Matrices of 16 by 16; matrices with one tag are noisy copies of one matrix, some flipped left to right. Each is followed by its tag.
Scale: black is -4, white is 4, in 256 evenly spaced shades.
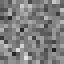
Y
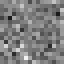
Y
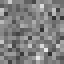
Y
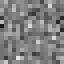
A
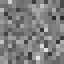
Y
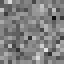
Y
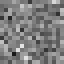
Y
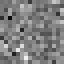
Y
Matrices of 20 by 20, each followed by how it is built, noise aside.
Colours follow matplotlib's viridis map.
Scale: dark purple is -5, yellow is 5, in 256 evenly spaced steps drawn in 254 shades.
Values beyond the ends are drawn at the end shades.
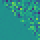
upper triangular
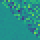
upper triangular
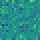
low rank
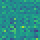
low rank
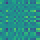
low rank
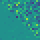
upper triangular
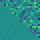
upper triangular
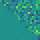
upper triangular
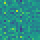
low rank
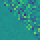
upper triangular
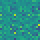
low rank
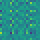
low rank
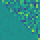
upper triangular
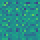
low rank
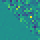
upper triangular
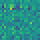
low rank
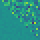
upper triangular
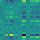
low rank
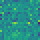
low rank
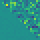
upper triangular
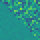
upper triangular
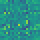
low rank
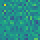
low rank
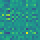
low rank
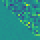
upper triangular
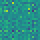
low rank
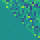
upper triangular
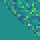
upper triangular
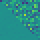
upper triangular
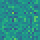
low rank
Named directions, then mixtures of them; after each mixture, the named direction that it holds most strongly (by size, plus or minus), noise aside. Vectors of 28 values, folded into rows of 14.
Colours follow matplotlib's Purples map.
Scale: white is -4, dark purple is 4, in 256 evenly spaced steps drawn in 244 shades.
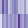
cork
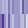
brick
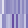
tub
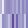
tub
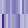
brick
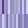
tub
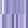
tub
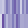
tub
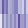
cork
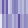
cork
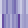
cork
